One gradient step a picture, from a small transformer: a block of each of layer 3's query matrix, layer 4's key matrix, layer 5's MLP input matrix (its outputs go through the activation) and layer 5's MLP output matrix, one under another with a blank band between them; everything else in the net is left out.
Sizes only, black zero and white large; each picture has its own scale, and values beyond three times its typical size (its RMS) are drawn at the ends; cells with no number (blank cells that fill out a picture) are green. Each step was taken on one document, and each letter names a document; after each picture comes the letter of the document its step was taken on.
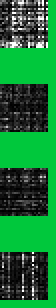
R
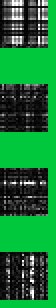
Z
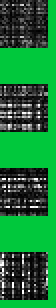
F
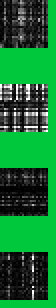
R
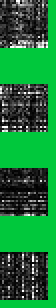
R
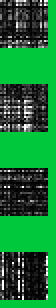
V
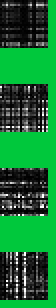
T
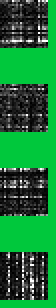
Z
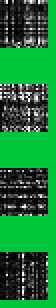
Z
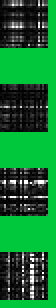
Z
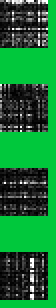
Z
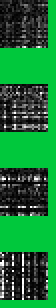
F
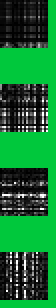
T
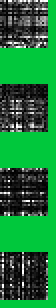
V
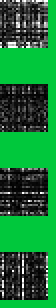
V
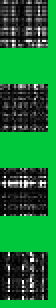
Z
